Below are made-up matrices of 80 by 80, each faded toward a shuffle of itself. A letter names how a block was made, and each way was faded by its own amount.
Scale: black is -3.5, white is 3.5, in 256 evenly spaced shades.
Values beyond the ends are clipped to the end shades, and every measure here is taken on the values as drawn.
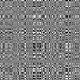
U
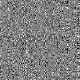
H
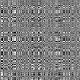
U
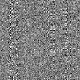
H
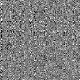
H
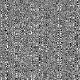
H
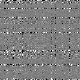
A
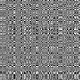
U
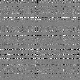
A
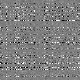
A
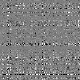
A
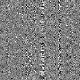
H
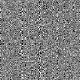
H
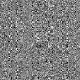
H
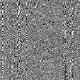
H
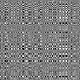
U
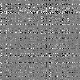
A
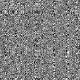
H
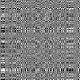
U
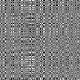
U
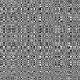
U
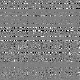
A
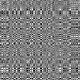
U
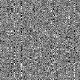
H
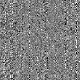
H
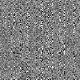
H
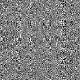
H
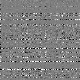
A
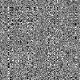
H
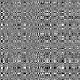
U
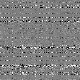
A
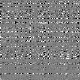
A
